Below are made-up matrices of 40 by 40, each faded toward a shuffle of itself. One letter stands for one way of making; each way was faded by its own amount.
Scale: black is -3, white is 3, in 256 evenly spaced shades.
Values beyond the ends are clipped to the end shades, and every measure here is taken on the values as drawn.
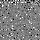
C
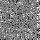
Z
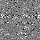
C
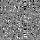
Z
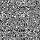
Z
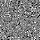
Z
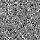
Z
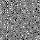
Z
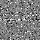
C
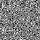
Z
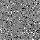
Z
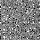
Z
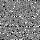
C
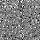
Z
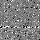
C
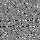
C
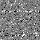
C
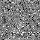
C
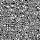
Z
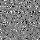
C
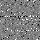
C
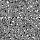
C
